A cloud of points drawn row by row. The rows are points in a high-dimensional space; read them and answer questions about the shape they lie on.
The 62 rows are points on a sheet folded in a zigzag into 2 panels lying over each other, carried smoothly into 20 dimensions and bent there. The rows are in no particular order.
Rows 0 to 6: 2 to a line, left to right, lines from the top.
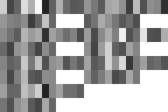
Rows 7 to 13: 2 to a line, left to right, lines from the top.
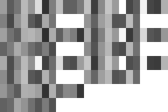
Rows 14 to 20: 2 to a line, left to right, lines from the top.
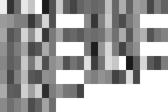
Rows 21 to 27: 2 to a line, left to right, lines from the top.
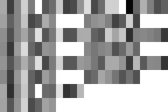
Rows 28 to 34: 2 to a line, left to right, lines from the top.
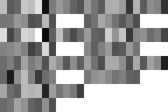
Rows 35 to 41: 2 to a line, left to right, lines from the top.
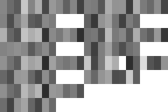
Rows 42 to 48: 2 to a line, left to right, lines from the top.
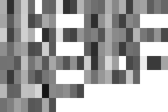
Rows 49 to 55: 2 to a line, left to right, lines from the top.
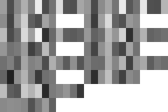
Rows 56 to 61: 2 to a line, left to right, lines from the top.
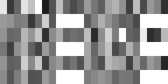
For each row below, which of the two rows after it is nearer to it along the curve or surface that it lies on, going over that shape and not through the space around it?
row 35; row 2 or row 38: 38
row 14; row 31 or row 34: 31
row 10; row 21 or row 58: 58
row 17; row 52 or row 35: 52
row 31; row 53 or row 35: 35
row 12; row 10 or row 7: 10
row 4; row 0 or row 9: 0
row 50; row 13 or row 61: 13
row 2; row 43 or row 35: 43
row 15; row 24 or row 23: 24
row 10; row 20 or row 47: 47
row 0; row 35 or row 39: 35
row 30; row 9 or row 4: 9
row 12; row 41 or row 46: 41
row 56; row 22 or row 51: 51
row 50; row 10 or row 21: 10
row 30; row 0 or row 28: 28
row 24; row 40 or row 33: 33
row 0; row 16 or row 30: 16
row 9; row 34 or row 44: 34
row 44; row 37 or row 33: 37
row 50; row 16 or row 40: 40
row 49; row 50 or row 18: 50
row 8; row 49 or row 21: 49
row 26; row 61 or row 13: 13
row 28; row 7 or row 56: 7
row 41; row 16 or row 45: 45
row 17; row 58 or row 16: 58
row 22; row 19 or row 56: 19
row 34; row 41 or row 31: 41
